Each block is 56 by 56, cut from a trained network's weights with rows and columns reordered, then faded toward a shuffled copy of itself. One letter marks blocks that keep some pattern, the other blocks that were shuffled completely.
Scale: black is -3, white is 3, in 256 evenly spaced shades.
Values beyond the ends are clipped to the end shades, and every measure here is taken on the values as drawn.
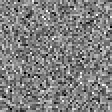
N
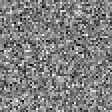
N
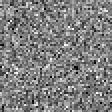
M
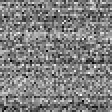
M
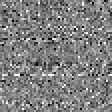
M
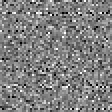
M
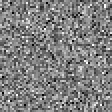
N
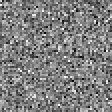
N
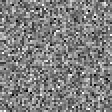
N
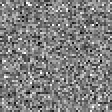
M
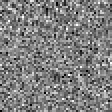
N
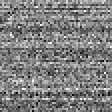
M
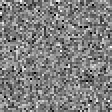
N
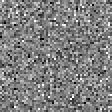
N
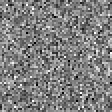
N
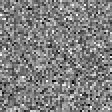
N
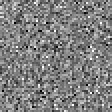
M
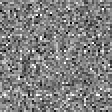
M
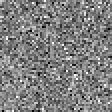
N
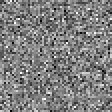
M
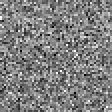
N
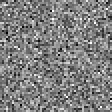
N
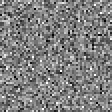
N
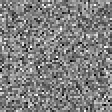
N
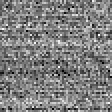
M
